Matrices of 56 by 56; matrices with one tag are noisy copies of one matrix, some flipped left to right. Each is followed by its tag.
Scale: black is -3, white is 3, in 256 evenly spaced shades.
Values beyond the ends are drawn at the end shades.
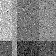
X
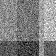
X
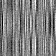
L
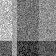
X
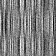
L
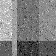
X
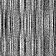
L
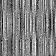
L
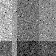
X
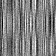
L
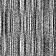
L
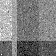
X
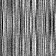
L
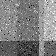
X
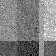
X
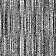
L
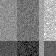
X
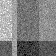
X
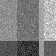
X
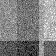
X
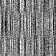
L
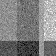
X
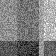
X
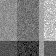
X
